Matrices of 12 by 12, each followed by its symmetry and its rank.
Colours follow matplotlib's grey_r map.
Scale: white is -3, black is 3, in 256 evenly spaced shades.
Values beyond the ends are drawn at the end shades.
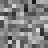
neither, full rank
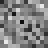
symmetric, full rank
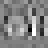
neither, rank two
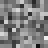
antisymmetric, full rank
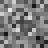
symmetric, full rank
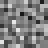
antisymmetric, full rank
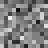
antisymmetric, full rank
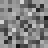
symmetric, full rank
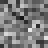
neither, full rank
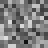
neither, full rank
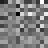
neither, rank two
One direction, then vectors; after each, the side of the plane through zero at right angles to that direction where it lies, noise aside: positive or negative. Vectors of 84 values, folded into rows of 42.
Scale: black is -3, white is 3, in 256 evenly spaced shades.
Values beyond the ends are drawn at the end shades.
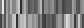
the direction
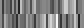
negative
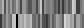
positive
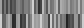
negative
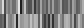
positive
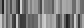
negative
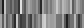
negative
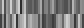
positive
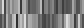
positive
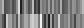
positive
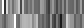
positive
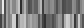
positive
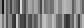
negative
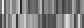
positive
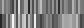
positive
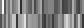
positive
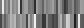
positive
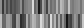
negative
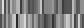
positive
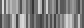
positive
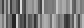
negative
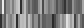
positive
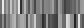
positive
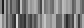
negative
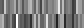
negative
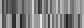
negative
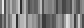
positive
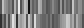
positive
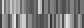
positive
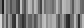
negative
